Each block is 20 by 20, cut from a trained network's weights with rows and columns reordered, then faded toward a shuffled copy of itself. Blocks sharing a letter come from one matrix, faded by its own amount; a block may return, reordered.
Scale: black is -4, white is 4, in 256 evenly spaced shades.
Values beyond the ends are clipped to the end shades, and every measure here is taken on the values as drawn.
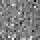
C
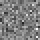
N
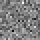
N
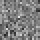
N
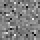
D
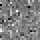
D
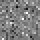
D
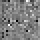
C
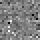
D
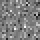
D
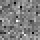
C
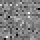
D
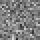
N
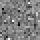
D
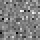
C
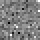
D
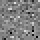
D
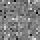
D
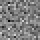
N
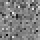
C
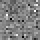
D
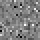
D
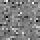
D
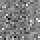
C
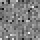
C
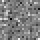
C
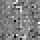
C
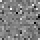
D
